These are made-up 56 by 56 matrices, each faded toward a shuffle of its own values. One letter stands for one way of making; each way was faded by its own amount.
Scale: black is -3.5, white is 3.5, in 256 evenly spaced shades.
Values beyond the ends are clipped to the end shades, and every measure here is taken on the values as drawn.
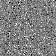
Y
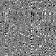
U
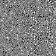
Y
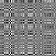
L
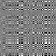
L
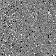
Y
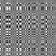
L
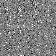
Y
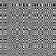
L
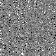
Y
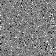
Y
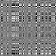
L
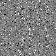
Y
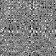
U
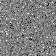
Y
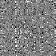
U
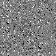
Y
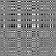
L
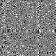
U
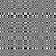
L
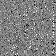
Y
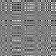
L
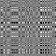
L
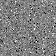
Y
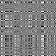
L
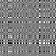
L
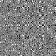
U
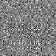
U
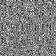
U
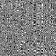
U
